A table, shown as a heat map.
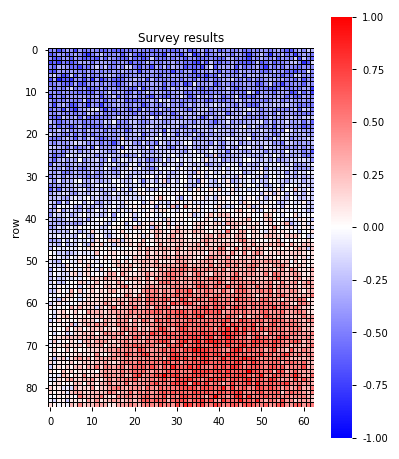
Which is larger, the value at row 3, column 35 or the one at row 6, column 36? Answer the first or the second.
the second
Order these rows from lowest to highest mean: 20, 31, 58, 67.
20, 31, 58, 67
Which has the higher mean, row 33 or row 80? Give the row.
80
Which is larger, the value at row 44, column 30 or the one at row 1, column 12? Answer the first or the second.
the first
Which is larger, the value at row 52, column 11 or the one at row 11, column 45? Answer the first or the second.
the first
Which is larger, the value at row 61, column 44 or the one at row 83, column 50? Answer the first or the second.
the first
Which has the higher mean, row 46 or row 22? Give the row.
46
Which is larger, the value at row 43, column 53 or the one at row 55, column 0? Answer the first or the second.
the first
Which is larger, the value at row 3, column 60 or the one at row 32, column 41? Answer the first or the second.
the second
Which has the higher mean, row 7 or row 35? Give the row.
35
